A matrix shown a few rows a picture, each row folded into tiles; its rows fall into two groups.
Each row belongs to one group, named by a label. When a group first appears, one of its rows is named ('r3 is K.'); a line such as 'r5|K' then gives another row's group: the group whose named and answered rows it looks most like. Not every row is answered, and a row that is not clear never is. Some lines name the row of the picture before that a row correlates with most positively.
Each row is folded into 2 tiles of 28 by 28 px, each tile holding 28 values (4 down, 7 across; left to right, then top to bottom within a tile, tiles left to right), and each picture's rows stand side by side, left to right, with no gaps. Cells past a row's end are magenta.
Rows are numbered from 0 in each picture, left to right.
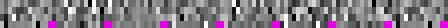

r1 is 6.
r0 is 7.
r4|6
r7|7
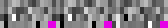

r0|7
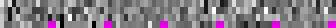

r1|7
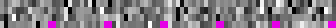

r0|7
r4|6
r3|6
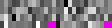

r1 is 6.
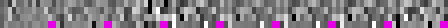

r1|7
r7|7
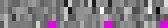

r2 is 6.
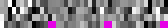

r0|6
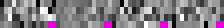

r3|7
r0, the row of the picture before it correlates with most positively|2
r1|6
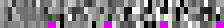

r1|7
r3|6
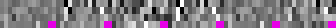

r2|6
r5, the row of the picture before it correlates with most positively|2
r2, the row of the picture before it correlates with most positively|0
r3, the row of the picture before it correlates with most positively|2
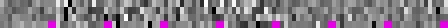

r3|6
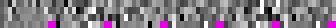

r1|6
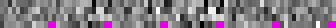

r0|6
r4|6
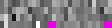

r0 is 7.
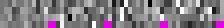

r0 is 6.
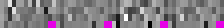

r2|7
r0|6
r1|7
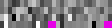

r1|7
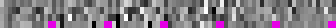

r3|6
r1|7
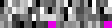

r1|6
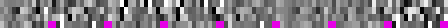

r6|6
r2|6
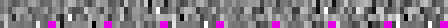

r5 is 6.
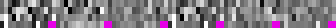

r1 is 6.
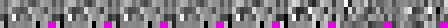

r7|6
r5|7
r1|7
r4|7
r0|7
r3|7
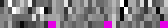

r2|6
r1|6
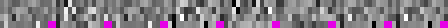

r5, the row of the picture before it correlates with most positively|0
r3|7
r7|7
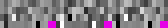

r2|7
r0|7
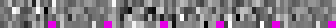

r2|6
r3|7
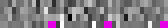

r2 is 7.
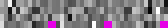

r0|6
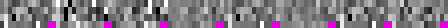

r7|6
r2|6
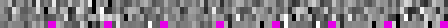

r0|6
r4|7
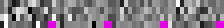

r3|6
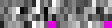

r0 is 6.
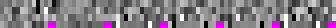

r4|7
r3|7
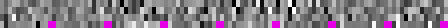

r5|6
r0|7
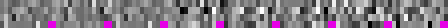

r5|6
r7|7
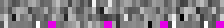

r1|6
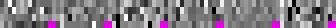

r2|7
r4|6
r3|6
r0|6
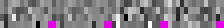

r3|6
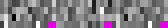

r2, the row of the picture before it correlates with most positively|2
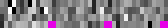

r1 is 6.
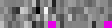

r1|7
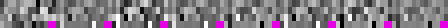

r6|7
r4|7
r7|7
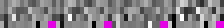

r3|7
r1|7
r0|7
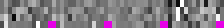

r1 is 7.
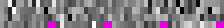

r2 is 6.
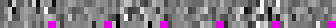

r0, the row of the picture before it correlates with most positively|2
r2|7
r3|6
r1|7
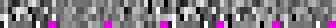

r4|7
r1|6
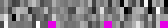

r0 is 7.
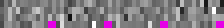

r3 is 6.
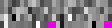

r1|7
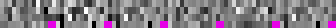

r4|6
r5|7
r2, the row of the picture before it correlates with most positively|1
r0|6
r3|6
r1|7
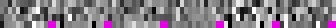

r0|6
